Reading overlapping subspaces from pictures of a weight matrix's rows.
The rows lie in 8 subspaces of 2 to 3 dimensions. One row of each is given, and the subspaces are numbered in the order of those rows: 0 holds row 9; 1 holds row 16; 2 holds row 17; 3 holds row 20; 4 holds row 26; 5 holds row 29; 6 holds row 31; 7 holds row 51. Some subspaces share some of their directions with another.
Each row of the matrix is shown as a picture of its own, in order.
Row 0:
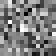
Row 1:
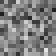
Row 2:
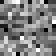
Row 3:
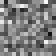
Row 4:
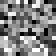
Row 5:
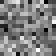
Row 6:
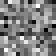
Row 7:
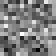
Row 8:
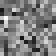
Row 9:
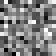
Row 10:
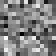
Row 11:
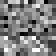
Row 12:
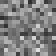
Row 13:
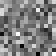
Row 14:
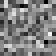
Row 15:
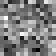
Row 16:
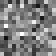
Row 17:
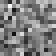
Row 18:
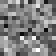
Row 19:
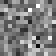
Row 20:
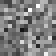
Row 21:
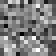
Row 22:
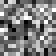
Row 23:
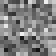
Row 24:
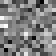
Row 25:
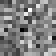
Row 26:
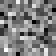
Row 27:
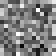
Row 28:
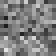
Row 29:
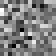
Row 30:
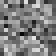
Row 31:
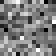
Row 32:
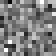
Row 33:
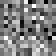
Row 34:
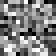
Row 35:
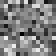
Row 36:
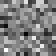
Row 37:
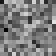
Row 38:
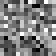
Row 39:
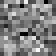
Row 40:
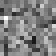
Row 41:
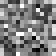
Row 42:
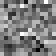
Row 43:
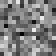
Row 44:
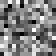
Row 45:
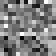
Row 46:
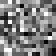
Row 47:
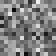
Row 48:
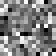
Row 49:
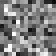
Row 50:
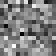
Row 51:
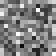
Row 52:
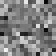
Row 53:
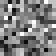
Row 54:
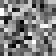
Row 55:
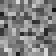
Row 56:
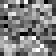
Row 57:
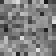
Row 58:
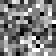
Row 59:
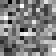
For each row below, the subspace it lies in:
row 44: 1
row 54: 5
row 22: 4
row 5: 6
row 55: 4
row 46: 3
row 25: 3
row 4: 4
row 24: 2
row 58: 3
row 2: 6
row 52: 7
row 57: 6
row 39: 0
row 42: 0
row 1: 4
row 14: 0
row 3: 0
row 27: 7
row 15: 4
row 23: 1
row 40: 5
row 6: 0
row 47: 2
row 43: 1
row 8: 5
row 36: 2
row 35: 5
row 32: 2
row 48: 7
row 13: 7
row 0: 3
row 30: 6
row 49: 1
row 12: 2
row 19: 3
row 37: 6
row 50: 5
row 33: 3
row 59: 3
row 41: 7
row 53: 2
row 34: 1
